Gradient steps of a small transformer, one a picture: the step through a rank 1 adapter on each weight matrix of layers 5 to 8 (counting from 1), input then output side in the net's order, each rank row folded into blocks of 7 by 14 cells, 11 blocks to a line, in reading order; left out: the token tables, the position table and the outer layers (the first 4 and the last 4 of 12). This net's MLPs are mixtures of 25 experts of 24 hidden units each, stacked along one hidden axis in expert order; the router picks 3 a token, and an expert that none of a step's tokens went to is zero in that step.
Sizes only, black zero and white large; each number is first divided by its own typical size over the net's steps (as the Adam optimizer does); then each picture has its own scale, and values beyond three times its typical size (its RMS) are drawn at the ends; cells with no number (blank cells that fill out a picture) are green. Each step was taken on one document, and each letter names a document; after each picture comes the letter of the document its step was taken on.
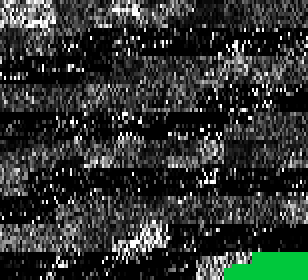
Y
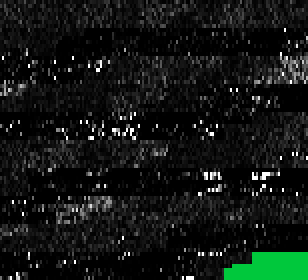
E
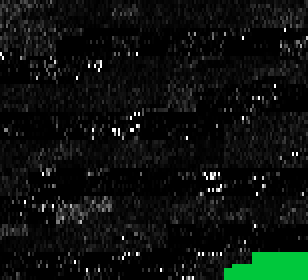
E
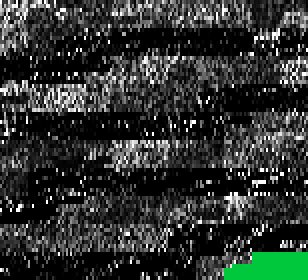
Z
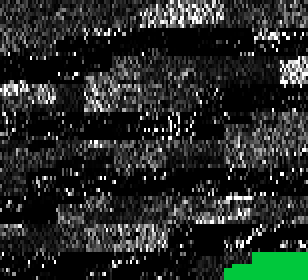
Z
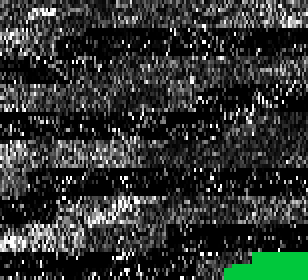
Y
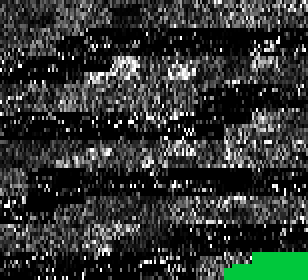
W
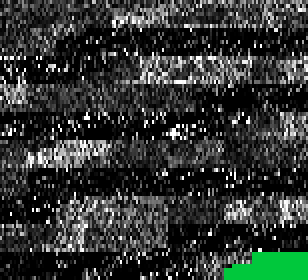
Y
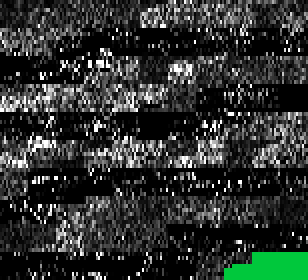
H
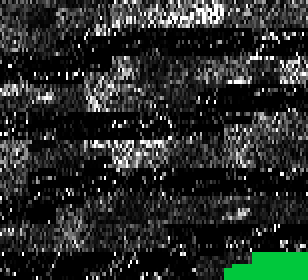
Z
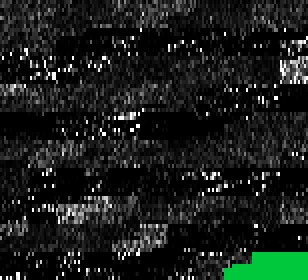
E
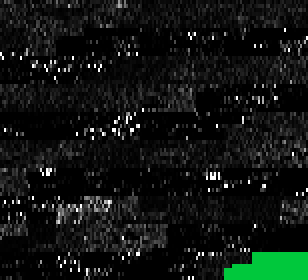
E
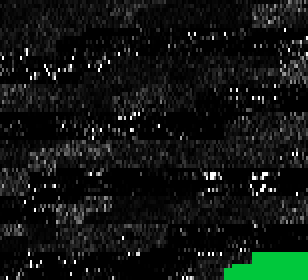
E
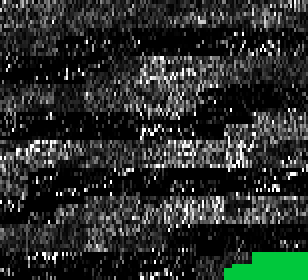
Z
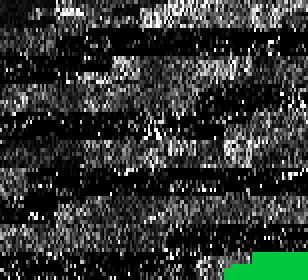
W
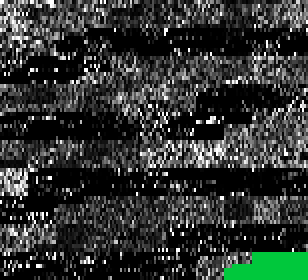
W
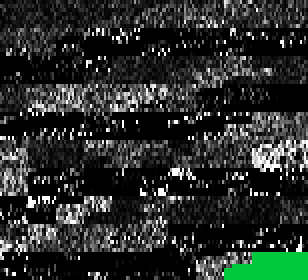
H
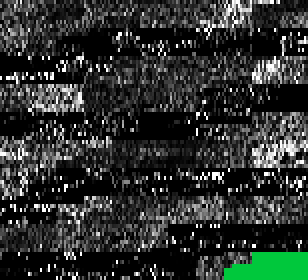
H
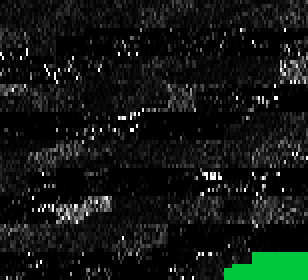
E
